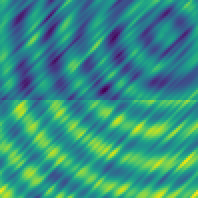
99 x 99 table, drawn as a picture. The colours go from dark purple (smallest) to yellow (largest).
Seam: horizontal, 50% of the way down, the bottom part higher. Lone odd cells: none. Histogram: bell-shaped. Rings: centred on the top right.
